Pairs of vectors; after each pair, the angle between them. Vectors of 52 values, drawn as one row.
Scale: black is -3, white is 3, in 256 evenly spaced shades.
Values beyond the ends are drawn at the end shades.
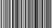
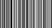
nearly opposite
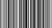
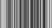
partly aligned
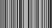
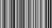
partly aligned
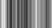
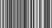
partly aligned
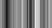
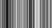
nearly parallel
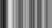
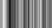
nearly opposite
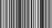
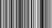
nearly parallel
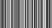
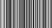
nearly opposite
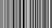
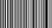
orthogonal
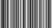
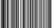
nearly parallel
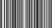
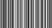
orthogonal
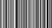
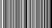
partly aligned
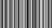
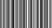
nearly opposite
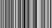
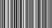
partly opposed
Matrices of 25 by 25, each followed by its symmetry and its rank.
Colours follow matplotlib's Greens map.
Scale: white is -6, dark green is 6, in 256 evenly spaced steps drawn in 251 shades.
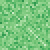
symmetric, full rank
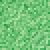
symmetric, full rank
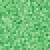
neither, full rank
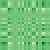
symmetric, rank one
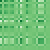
symmetric, rank one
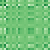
symmetric, rank one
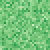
neither, full rank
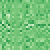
neither, rank three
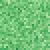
neither, full rank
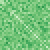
symmetric, full rank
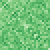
symmetric, full rank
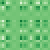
symmetric, rank one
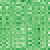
neither, rank three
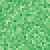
symmetric, full rank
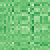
neither, rank three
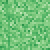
neither, full rank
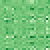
neither, rank three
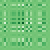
symmetric, rank one
